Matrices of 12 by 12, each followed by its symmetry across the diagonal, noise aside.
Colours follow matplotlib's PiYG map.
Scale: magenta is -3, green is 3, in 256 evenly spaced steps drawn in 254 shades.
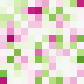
symmetric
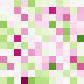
neither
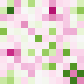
symmetric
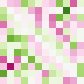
antisymmetric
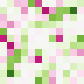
symmetric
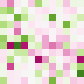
neither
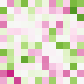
antisymmetric
